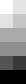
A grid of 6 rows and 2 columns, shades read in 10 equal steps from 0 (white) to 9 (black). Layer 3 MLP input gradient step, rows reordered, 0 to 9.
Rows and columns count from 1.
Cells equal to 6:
1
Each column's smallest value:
0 1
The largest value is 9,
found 2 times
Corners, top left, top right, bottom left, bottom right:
0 1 9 9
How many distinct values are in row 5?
2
